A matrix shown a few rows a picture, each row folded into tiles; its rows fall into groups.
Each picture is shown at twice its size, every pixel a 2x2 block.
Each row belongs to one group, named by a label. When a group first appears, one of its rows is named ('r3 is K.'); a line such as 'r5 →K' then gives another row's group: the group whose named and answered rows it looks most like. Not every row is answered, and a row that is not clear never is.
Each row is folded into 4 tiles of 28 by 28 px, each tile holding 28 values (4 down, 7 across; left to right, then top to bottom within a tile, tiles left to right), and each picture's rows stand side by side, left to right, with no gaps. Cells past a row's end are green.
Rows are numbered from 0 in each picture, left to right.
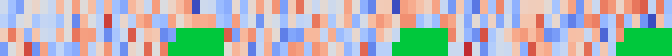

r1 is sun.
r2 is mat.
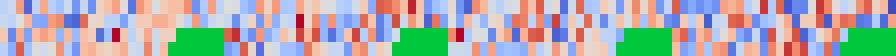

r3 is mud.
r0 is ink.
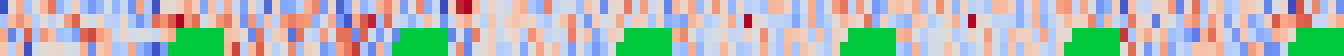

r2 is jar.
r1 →mud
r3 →ink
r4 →ink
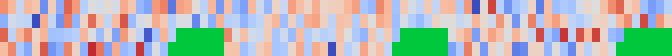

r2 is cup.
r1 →sun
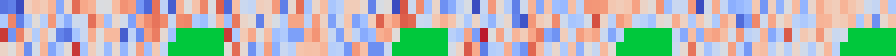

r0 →sun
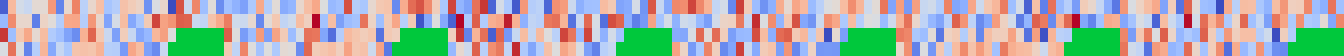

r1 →mat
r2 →mud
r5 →sun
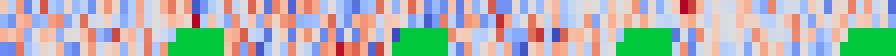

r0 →ink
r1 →mud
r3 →jar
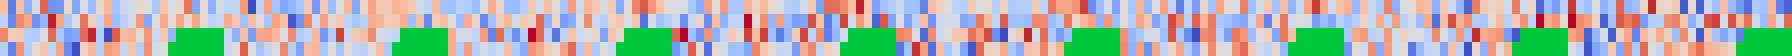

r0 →ink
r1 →cup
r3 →mat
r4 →mat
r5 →ink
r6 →cup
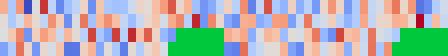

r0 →cup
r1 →ink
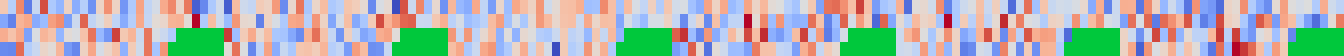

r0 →ink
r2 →sun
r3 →mat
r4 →cup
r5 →mud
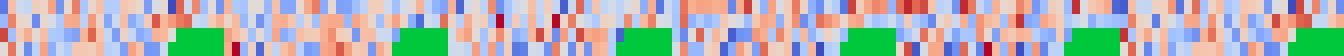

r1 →mud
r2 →cup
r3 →sun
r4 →sun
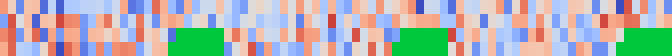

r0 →mud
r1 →mat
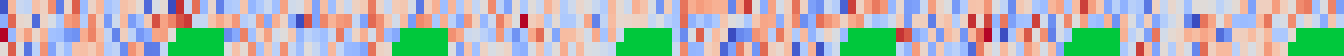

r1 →cup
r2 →ink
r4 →mat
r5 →mat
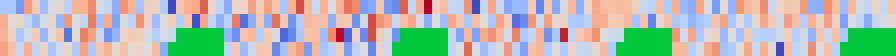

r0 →mat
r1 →sun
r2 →cup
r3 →sun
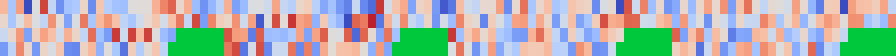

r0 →cup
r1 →mud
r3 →sun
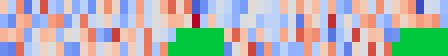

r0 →ink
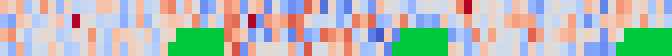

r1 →mud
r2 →jar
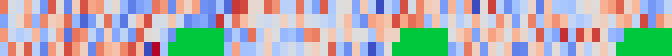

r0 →mud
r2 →cup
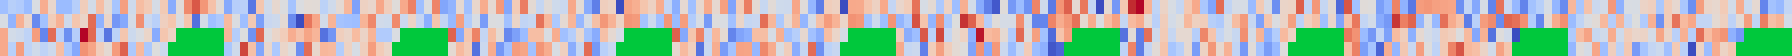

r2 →sun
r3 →sun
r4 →jar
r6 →mud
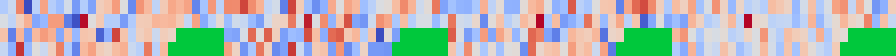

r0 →ink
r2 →mat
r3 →ink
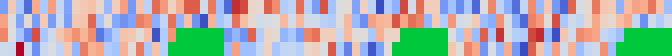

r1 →jar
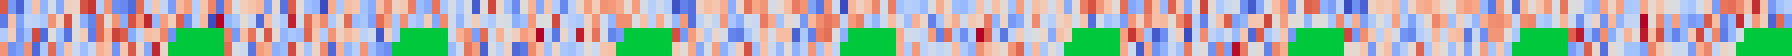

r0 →mud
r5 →mud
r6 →sun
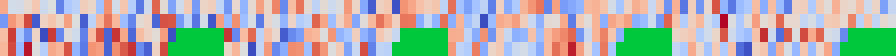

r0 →mud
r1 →sun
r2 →mud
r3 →cup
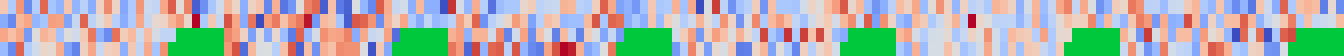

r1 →mud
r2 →mud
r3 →cup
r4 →ink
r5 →jar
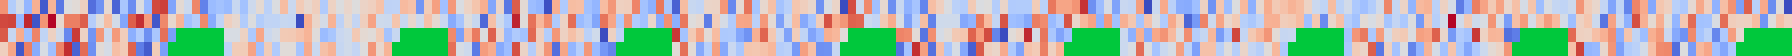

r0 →mud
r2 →sun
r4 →mat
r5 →cup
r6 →cup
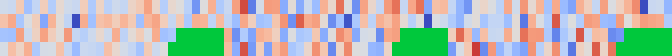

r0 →cup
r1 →ink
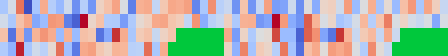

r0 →ink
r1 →ink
